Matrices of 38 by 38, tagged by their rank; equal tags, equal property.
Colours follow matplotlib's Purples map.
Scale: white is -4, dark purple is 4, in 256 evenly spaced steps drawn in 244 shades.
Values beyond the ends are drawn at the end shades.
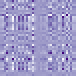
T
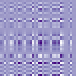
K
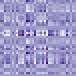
T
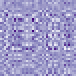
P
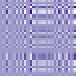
K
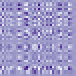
T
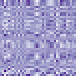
P
